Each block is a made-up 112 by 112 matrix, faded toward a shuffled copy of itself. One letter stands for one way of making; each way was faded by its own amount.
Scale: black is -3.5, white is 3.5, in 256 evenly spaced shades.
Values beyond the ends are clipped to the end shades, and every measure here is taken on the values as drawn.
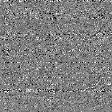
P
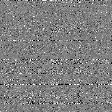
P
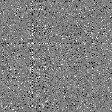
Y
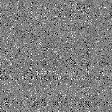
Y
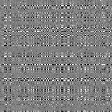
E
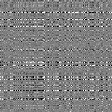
E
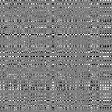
E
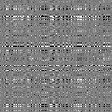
E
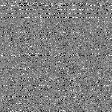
P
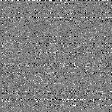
P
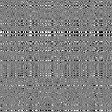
E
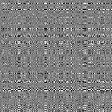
E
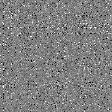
Y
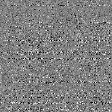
P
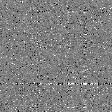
Y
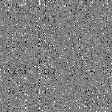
Y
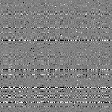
E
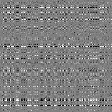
E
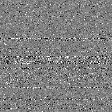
P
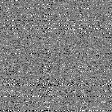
P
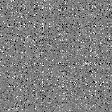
Y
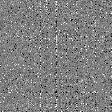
Y
